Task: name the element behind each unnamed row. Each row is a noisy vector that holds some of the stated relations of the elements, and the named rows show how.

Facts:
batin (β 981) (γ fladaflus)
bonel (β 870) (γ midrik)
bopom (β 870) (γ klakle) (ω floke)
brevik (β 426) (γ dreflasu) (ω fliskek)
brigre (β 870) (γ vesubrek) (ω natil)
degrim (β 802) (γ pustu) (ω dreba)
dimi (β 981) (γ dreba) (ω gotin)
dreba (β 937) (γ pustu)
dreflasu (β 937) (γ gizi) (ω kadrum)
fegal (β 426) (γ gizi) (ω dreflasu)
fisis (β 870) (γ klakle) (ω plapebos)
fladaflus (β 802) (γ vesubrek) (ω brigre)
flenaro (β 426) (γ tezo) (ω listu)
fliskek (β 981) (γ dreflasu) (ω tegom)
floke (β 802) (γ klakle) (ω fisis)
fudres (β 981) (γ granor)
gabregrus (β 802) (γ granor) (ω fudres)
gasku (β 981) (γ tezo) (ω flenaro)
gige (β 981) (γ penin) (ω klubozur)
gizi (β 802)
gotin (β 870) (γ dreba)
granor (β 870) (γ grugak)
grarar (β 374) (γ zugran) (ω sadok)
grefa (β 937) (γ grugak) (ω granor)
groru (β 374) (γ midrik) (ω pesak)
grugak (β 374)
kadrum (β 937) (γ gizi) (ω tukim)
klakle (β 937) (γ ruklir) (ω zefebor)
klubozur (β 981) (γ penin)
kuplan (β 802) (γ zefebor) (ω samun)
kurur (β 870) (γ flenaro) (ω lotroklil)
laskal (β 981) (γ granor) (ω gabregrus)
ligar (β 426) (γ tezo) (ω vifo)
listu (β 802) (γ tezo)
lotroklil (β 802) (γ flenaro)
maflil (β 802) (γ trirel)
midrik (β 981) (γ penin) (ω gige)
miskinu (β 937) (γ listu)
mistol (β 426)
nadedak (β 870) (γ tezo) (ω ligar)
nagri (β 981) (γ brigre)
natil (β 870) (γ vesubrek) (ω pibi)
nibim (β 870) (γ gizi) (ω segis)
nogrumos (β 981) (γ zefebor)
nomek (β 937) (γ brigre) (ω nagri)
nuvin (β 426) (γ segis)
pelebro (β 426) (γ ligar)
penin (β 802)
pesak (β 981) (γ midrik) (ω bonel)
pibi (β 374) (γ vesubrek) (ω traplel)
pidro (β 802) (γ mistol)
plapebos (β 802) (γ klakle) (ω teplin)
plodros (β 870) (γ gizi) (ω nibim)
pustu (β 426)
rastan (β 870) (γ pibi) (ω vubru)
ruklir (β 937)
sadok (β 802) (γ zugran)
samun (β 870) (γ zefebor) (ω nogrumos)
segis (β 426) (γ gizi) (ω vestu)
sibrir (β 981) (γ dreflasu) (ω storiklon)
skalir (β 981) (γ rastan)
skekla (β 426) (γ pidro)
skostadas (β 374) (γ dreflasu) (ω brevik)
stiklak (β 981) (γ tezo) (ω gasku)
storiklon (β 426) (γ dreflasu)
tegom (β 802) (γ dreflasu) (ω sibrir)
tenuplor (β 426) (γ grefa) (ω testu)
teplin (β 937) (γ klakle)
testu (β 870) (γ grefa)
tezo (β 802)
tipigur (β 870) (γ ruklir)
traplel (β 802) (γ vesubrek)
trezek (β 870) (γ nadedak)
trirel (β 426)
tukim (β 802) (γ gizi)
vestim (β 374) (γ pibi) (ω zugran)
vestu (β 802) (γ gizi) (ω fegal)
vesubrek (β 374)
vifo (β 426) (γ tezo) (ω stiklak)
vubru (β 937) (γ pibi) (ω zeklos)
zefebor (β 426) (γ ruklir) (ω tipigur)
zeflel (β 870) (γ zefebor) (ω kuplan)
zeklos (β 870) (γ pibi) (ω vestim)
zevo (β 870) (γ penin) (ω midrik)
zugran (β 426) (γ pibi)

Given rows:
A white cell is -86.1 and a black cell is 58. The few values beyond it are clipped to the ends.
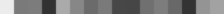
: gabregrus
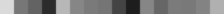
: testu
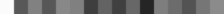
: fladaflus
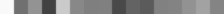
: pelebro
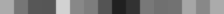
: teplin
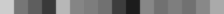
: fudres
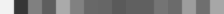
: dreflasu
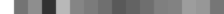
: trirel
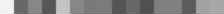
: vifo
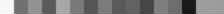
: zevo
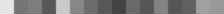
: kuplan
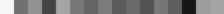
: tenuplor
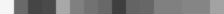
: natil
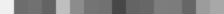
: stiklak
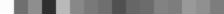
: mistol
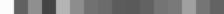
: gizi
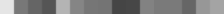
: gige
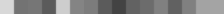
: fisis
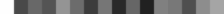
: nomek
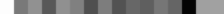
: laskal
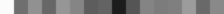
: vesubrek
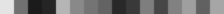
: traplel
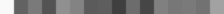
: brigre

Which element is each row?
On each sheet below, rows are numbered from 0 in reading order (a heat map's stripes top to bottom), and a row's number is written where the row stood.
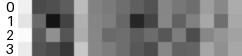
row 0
sibrir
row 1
nagri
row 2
segis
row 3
storiklon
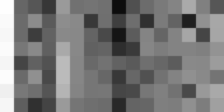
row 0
skalir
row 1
grefa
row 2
pibi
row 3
grugak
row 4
tegom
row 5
tezo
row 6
pesak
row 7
zeklos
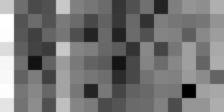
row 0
lotroklil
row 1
rastan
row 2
grarar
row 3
tukim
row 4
vestim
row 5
batin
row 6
groru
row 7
zefebor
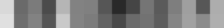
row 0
dreba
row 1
flenaro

